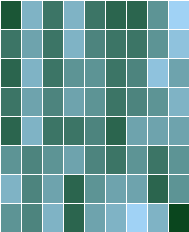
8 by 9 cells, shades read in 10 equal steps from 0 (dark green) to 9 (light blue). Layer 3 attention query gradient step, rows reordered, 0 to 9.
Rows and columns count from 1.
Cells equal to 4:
9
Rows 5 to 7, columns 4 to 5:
3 4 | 6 4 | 2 5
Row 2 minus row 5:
1 -1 0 4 0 1 -3 -1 2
